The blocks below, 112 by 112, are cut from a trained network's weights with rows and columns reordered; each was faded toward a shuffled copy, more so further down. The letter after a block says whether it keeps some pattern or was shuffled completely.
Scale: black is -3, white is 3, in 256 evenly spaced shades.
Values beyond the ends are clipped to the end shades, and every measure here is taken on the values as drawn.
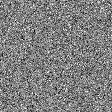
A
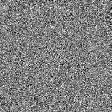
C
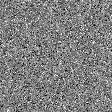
A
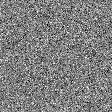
A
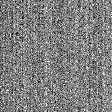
C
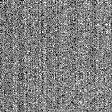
C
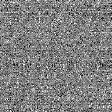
C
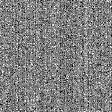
C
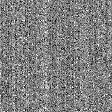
C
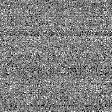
C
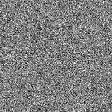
C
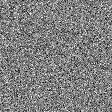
A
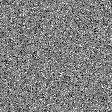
A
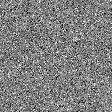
A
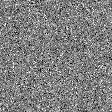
A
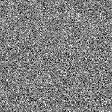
C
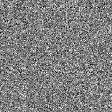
C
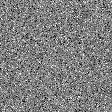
A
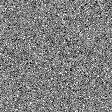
A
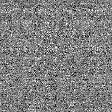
C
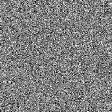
C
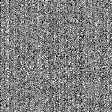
C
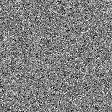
A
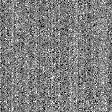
C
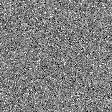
A
